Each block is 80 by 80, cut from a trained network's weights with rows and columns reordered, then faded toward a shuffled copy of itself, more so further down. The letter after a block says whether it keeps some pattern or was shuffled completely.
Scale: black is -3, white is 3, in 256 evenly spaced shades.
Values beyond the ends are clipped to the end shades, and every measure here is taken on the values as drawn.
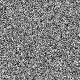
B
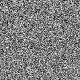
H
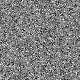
B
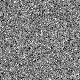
B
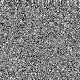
H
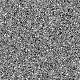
B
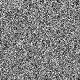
H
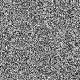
H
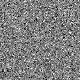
H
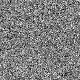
B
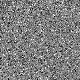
H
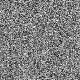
H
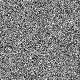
B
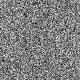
H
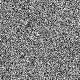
B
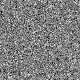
B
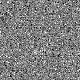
H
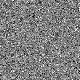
H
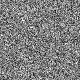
B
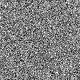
B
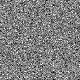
H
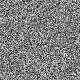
H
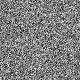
B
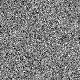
H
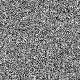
H
